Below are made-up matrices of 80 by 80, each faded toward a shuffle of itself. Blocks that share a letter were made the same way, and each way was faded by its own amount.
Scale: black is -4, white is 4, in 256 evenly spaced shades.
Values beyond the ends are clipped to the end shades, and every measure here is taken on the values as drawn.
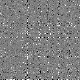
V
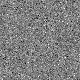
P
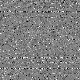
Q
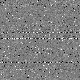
Q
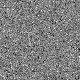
P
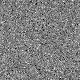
P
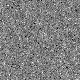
P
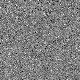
P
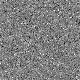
P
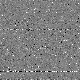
Q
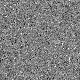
P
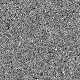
P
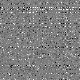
V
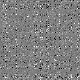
V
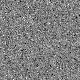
P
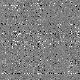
V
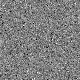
P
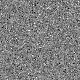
P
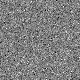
P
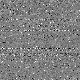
Q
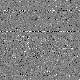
Q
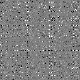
V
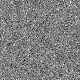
P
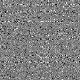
Q
